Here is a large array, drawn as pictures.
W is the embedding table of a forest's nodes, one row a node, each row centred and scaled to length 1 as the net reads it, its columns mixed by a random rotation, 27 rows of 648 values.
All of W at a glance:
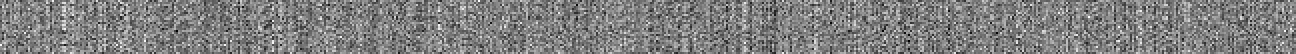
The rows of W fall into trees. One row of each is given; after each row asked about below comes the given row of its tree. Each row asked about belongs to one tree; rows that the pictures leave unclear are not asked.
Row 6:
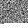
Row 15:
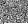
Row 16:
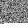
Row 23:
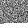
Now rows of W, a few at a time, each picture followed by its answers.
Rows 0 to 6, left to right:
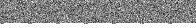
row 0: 6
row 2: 15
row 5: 23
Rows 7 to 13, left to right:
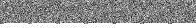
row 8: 15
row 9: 15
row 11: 6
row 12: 23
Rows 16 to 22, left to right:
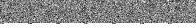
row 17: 23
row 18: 6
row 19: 16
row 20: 23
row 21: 23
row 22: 16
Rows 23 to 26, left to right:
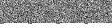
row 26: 6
